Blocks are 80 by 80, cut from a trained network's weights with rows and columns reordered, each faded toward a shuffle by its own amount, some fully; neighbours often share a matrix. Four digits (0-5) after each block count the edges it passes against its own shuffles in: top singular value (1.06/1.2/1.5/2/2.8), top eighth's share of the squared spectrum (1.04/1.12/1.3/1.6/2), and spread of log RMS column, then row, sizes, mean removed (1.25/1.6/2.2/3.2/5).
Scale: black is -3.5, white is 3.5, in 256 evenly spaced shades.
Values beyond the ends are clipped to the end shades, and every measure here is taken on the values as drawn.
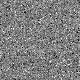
0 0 0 0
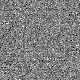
0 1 0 0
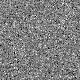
0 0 0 0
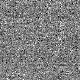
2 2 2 0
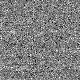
1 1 0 0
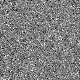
0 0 0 0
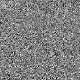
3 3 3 2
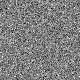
0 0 0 0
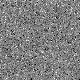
0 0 0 0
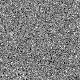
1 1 0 0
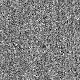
1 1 0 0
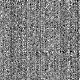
3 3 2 2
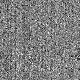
2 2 0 1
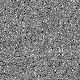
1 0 0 0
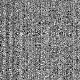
3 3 1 2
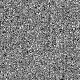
1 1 0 0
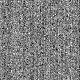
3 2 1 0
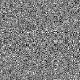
3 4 2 2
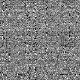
2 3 3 1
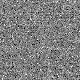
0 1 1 0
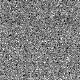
1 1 1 0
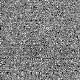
1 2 1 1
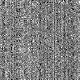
3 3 2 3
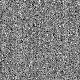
1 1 0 0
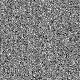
1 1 0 0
